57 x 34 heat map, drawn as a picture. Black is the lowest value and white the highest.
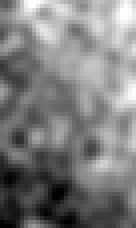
Slope: up to the top right. Mirror symmetry: none. Ninth with the lowest average: bottom left. Stripes: none. Grain: blotchy. Ninth with the highest average: top right. Lone odd cells: none.
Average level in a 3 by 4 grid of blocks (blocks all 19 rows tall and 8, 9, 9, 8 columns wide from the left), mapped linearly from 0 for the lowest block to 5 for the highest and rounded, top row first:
3 4 4 5
2 2 3 4
0 0 2 2
